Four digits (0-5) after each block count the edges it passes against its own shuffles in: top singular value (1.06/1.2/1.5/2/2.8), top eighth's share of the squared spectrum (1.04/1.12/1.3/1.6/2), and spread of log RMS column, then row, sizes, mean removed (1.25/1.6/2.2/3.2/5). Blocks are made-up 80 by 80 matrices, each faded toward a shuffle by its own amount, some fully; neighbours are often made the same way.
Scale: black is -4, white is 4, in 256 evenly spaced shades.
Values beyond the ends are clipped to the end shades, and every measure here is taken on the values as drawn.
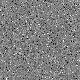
0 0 0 0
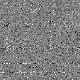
3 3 0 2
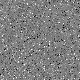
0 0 0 0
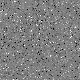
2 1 0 0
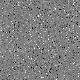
2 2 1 0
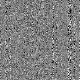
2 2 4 0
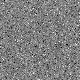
0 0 0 0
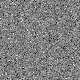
0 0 0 0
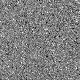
0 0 1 0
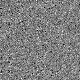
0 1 1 0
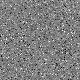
2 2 0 0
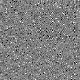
4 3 1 1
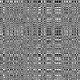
5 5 4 4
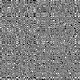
5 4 3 3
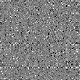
4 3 2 1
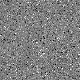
3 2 1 0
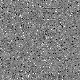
3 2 0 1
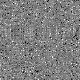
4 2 1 1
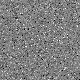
2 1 0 0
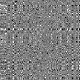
5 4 3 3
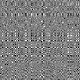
5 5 3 3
